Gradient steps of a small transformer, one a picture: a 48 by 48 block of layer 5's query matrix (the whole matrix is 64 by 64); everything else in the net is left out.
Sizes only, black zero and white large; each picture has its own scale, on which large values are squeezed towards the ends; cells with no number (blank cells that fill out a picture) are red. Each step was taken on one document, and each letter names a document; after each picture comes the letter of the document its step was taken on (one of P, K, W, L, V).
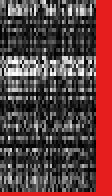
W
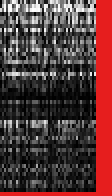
W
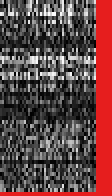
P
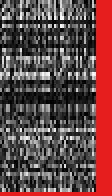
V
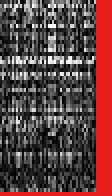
P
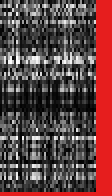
W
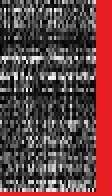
P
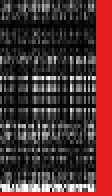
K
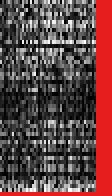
P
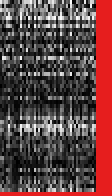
V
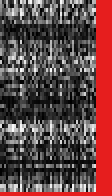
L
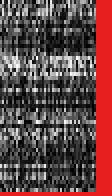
W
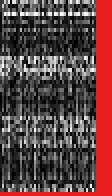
V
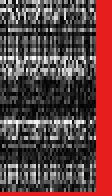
W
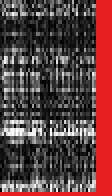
L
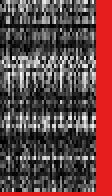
V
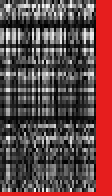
K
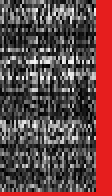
P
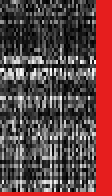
L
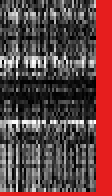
W
